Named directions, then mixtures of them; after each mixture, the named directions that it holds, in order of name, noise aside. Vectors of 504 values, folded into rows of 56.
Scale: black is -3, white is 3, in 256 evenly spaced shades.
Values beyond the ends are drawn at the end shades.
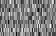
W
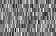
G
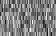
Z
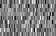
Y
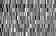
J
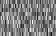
Z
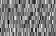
W, Y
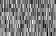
Z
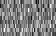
G, W, Y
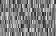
G, Z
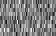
J, W, Y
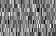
W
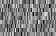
G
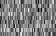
G, W, Y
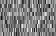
G, W, Y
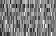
G, J, Z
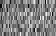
J, Y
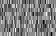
G, Z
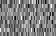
Y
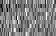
J, Z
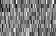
J, W, Z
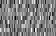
Y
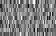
G, J, Y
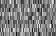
W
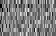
J, W, Y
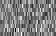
G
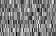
W
